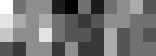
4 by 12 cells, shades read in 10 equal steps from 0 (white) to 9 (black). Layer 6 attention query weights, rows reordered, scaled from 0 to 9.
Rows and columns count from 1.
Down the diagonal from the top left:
0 3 4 4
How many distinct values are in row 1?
7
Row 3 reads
2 4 4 1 5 6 6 7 3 6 5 6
